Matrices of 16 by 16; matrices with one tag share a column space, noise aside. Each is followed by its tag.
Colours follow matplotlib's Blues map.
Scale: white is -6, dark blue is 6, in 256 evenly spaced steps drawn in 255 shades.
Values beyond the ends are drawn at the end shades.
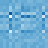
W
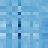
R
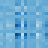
R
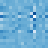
W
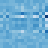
W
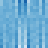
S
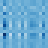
R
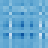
R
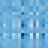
R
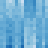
S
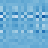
W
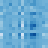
R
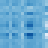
R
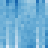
S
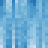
S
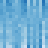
S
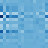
W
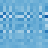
W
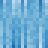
S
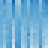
S
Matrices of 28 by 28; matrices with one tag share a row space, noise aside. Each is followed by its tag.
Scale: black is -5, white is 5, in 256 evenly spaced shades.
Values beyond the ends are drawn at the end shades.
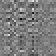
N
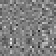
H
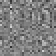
H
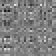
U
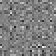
H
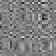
H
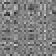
U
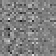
N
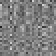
H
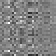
N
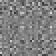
H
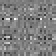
U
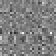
H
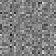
H
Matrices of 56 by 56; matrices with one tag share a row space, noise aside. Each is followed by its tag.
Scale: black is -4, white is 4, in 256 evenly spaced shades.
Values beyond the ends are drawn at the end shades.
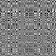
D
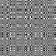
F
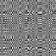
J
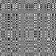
D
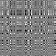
F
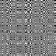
F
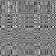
D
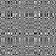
D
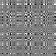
F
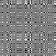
F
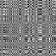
J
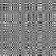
J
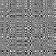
F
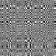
F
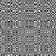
D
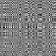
J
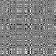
F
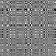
F
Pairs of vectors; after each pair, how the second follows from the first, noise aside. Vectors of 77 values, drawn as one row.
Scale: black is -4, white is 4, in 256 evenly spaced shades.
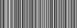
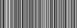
copied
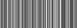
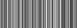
copied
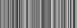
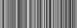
wrapped around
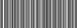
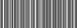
copied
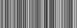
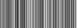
wrapped around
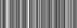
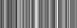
wrapped around
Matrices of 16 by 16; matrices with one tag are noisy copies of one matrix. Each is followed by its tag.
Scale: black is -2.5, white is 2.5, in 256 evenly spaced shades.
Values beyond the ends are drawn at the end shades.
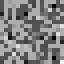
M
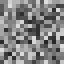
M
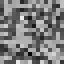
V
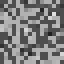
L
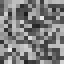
M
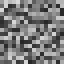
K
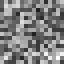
V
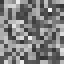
M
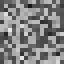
L
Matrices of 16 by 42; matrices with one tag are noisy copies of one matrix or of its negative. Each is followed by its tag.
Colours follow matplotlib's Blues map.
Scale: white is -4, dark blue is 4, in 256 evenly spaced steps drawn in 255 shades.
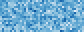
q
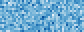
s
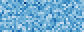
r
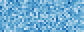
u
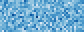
u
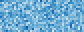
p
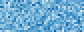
s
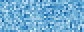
p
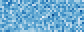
s
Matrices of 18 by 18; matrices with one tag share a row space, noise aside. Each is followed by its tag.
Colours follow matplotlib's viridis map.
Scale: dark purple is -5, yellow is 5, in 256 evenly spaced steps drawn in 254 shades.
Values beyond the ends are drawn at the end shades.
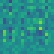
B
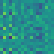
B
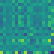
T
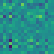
B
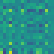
B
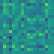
B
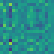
B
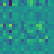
B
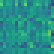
T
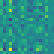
B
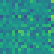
T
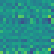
T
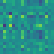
B
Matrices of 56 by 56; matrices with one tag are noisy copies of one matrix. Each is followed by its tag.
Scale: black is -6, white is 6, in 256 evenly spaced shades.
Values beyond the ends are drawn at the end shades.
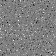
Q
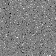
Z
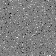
Z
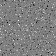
Q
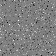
Q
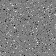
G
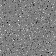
Q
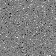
Z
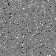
Z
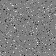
G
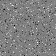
G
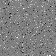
Z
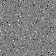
Q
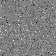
Q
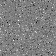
Q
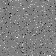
Z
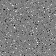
G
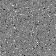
G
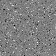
G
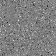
Q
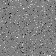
Z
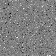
Z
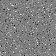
G
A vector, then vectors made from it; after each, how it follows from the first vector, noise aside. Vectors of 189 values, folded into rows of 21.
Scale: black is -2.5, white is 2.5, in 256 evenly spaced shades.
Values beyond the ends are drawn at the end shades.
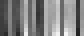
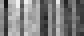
reversed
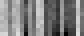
negated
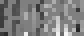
partly zeroed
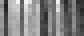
reversed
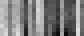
negated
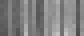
shrunk
